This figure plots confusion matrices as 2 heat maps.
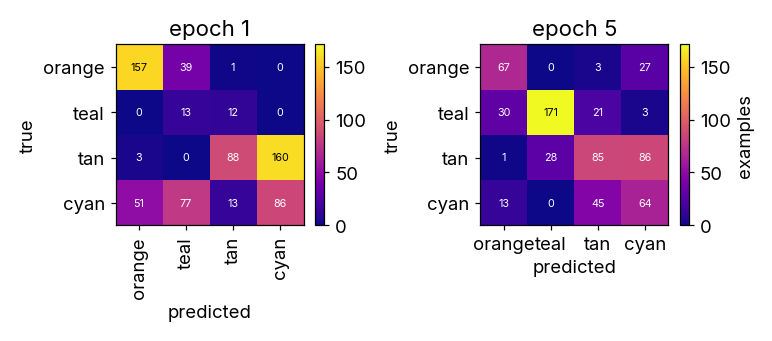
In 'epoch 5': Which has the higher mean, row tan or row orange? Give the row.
tan
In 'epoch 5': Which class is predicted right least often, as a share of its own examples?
tan
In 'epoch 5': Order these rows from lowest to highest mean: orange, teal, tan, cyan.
orange, cyan, tan, teal
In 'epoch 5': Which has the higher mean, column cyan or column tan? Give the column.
cyan
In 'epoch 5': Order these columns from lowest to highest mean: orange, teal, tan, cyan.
orange, tan, cyan, teal
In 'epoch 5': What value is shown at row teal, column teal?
171
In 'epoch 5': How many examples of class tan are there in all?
200
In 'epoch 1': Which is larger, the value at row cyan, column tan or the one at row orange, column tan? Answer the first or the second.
the first
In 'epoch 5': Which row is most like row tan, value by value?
cyan
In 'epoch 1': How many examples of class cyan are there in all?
227
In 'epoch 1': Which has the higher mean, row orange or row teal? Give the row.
orange
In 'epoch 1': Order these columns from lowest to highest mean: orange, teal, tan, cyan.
tan, teal, orange, cyan
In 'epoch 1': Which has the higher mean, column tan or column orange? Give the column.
orange
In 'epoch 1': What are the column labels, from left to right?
orange, teal, tan, cyan
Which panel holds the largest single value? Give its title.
epoch 5
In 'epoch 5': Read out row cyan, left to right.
13 0 45 64
